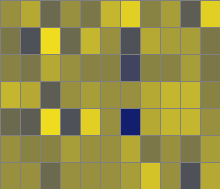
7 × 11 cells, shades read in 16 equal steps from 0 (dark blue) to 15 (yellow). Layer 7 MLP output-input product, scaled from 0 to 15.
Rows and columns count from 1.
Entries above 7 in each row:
8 6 8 10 7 9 9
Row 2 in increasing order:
4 4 6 7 7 9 10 10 11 12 15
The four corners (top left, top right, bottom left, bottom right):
9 14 9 11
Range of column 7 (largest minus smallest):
14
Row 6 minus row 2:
2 4 -7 4 -3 0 7 -4 -1 -3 3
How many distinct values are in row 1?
9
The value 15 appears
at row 2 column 3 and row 5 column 3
